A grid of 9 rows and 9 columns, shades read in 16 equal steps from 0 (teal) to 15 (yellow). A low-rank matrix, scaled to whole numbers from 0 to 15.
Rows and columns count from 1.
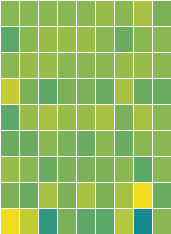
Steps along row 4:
down down up same down up down same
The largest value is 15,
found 2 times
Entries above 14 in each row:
0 0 0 0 0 0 0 1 1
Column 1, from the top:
8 5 8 12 5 6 9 7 15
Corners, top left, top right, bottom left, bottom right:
8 7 15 8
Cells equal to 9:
12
